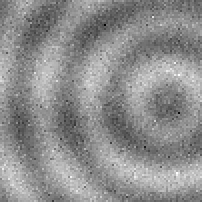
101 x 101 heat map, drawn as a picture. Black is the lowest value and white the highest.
The halves do not mirror each other. Concentric rings centre on the middle right. There is no seam. No single row or column stands out from its neighbours. Stripes running across repeat 2 times from top to bottom. The histogram is bell-shaped.
